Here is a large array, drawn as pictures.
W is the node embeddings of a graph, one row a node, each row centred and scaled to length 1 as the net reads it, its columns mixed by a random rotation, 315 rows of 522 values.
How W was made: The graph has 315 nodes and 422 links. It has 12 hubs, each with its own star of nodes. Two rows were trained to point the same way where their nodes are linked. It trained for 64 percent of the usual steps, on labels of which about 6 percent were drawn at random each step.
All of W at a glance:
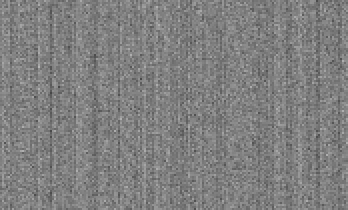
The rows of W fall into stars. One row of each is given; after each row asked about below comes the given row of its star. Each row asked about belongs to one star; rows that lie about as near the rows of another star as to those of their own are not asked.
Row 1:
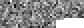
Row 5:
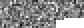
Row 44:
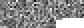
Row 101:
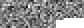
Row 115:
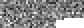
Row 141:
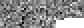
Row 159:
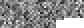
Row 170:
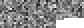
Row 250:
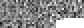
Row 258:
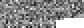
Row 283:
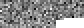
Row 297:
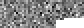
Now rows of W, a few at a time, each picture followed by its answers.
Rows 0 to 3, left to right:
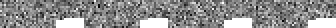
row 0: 258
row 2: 5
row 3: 283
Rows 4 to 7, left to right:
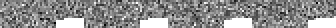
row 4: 297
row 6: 1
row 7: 283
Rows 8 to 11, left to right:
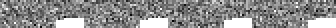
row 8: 258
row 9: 141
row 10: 44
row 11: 297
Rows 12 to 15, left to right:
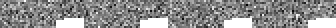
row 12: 297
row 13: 101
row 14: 283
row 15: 1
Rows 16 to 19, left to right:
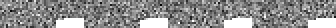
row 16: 101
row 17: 115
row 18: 141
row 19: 5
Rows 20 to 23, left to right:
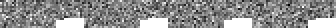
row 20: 141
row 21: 283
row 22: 170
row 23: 297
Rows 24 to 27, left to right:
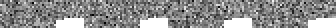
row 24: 5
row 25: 258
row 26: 250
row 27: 258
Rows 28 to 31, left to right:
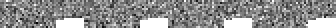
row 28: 101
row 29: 250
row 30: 250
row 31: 258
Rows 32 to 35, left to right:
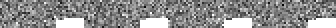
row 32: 159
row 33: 44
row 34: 258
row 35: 115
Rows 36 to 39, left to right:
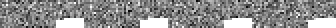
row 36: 101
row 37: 44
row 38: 101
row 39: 44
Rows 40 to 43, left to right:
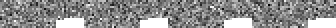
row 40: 258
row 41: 115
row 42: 250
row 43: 159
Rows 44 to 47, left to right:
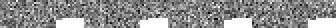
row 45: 141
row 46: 297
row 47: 258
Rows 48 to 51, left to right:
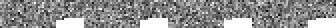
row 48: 141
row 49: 297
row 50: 159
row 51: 115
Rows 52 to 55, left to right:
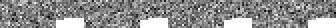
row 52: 159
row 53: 170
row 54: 297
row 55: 297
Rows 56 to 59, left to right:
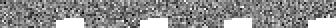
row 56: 283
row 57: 283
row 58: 258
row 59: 297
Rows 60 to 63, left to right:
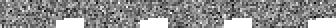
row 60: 101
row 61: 141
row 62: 297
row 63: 1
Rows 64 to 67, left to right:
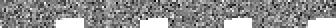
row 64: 258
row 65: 5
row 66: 170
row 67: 283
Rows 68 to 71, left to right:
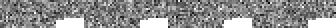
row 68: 5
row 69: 115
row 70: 5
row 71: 297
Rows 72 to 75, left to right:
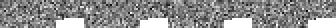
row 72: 297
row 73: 283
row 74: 115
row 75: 5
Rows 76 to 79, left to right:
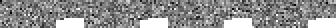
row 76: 258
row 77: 115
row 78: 283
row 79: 5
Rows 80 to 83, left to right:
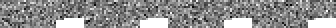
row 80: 297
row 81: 250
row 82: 170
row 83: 44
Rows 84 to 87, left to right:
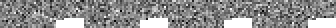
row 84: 141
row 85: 5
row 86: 170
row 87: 101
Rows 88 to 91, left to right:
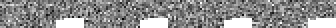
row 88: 101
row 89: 250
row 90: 1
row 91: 159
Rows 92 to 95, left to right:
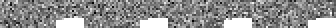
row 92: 250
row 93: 258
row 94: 1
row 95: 170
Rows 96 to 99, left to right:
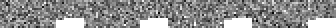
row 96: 159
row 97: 283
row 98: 1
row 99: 159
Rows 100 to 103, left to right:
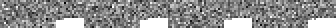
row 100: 283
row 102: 101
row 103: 170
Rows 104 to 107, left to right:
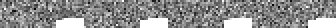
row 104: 297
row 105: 283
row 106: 1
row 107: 170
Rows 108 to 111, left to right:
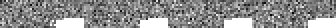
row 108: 159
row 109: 5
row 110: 101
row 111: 297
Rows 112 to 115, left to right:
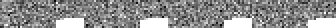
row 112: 115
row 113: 1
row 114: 283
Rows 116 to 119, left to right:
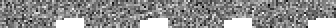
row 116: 141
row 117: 141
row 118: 250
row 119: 44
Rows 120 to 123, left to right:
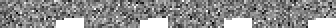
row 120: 5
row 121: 297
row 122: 258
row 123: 250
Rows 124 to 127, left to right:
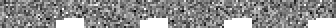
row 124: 1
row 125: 101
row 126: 250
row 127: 250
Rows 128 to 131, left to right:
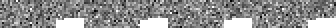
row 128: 258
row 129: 5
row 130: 159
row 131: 258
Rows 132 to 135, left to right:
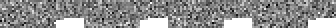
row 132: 115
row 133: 283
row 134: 258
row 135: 44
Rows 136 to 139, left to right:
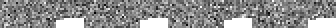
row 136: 115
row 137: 1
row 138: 297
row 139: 258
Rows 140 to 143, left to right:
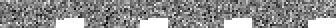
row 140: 159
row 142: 258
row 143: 44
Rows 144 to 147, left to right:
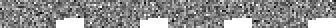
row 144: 297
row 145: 101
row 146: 250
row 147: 250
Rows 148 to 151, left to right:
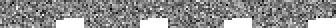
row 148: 141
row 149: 250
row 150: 141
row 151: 283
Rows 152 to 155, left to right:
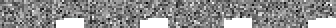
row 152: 1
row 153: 170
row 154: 258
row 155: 44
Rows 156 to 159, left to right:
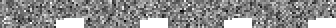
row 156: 258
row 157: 1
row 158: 250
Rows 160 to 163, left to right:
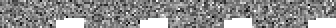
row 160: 5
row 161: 5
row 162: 101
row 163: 250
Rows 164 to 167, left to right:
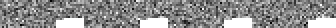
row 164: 101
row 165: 44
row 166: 250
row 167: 170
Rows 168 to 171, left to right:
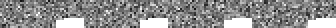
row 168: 141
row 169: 101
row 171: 141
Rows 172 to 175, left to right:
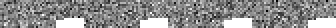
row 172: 297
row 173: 44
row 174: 159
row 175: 170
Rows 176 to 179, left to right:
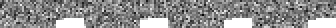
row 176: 115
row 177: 159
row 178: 1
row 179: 141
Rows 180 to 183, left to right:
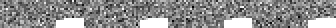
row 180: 283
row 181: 250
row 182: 170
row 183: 170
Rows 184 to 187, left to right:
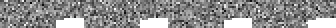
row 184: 170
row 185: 258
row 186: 170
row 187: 159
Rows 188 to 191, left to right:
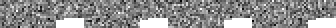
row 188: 1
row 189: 159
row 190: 101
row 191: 297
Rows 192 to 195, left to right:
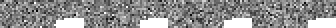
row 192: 141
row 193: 141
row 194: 283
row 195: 297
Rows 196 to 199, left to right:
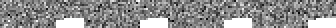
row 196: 115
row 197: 44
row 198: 250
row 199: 141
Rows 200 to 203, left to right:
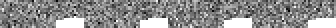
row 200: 141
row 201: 297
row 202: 1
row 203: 141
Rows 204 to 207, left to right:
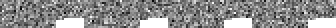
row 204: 250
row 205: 283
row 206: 1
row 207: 258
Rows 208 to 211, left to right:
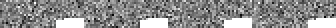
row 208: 141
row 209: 170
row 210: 258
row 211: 115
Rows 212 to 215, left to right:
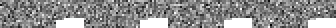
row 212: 1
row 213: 44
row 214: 101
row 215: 1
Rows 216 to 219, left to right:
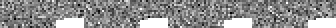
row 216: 1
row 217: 115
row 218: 101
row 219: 141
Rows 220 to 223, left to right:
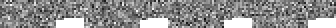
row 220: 101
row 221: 159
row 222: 170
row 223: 297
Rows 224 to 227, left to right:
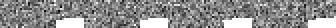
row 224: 44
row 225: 159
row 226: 101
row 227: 101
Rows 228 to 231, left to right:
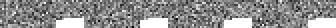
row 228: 283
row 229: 170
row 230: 141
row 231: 170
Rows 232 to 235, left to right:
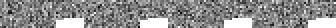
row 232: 258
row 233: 44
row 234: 5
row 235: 1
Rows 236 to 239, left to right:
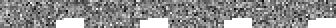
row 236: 115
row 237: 1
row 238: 170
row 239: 283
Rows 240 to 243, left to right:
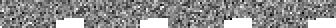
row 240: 258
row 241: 170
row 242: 5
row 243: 159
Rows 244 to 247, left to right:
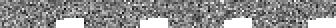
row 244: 115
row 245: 250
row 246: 1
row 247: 258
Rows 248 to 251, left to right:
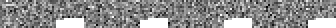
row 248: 101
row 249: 44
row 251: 44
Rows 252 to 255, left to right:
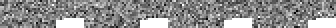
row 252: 44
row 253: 101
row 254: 115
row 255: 141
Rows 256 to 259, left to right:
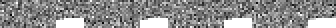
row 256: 283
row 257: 170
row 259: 115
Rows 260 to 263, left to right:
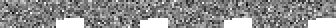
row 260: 159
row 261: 170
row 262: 141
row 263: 141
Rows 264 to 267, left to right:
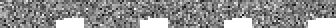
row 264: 1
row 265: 159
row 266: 44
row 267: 258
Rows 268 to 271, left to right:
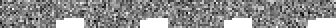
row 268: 1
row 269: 170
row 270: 141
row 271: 258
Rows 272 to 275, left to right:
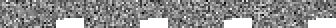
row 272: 101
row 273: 1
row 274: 1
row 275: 283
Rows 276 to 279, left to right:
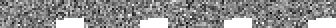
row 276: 159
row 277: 250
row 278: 170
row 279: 141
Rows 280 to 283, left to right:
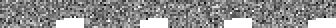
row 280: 283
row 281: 5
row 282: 297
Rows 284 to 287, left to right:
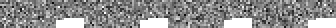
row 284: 115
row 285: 141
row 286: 283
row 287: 5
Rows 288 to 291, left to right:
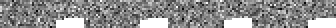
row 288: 5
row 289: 250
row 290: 44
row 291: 44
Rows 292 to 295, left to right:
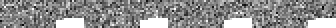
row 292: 101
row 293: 1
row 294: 283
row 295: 297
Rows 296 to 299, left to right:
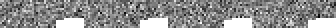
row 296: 44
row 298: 101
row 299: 297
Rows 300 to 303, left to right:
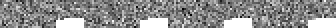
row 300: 141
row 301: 283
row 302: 101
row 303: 258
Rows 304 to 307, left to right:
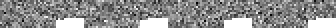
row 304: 141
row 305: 283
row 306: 1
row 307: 159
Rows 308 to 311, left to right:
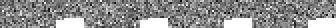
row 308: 250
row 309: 159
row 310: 258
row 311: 141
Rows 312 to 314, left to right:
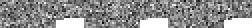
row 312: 115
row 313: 159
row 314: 101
